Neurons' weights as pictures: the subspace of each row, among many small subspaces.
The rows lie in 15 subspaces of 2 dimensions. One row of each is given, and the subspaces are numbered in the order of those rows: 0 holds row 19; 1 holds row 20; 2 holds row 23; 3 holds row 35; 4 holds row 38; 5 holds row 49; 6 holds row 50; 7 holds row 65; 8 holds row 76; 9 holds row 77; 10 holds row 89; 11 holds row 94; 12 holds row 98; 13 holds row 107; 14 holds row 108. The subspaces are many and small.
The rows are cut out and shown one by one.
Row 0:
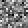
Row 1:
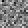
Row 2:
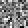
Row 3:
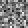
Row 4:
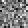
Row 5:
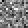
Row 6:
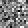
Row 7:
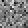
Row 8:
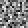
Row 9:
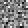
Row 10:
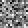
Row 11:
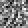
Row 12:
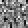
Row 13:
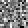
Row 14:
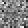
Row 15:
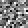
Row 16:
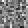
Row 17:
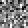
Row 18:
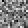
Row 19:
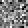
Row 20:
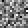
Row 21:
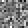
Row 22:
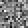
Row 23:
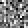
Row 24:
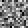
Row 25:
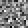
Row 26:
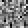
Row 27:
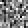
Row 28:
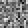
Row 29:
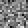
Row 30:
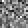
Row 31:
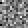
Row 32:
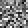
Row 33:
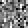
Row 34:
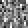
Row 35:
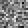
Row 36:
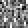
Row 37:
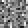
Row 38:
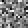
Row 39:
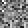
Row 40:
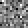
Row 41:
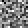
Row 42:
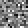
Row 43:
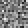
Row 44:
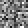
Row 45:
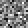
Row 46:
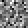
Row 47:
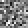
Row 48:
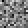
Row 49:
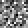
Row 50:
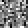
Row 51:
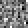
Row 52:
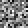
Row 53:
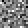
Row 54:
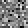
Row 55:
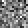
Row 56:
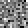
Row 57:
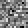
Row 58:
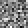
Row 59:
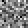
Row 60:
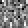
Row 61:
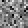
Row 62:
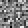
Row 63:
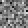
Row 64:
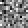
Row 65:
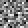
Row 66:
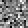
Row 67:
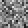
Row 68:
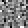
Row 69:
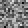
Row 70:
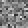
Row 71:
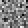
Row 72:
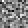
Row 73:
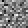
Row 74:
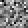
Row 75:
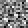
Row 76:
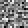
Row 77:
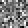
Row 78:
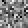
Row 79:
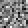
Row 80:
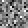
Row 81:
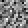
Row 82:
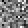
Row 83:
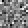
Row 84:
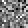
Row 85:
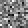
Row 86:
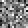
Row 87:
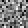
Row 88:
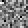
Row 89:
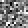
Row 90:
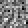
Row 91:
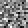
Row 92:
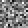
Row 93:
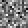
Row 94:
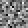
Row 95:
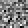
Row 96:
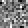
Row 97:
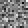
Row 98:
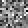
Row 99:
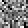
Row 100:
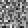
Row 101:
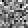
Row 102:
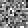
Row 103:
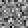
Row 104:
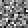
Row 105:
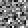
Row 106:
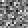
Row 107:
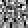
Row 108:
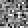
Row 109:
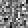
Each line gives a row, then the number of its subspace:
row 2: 9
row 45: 7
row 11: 5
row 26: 6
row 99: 3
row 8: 11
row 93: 11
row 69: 3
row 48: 1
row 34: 13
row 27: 2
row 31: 2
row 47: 10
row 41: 4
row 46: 5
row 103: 10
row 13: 7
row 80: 11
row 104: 1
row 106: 10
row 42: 14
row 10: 3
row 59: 12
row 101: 0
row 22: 9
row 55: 12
